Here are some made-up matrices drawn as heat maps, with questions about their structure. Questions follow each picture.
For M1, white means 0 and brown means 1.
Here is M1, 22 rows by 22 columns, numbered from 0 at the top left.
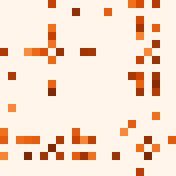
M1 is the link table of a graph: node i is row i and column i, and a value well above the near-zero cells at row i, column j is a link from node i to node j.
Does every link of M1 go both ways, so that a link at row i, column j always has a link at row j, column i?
yes
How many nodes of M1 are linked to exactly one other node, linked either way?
5
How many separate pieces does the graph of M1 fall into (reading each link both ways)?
4
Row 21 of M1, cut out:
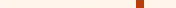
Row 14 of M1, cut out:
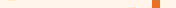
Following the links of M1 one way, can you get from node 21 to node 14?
yes
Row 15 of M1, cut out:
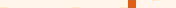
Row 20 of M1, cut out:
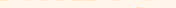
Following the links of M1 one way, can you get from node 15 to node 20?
no
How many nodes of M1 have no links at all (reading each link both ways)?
3
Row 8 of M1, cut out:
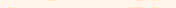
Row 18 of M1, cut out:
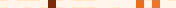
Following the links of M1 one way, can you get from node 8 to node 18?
no
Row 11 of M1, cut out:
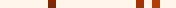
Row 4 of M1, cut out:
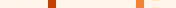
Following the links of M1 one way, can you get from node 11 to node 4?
yes
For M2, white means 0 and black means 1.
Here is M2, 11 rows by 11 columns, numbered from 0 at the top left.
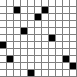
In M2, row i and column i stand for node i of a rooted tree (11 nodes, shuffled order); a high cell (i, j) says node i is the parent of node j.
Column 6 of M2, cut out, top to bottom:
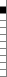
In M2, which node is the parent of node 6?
1
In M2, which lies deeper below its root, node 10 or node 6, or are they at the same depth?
the same depth
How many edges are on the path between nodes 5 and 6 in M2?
3
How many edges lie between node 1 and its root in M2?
1
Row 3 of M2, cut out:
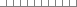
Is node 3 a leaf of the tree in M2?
yes
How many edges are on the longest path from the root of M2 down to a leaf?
4
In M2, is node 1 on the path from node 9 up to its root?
no
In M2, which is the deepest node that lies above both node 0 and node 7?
1
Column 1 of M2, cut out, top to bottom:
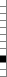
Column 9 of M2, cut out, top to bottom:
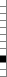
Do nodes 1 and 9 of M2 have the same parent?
yes
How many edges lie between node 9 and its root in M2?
1
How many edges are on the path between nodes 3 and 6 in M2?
6
